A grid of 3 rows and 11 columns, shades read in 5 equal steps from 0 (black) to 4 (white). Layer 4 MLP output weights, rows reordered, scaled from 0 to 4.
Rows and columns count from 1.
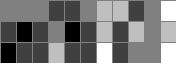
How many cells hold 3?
6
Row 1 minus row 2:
1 2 1 -1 1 1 0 2 -2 0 1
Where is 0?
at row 2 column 2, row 2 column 5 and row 3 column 1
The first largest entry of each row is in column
11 7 7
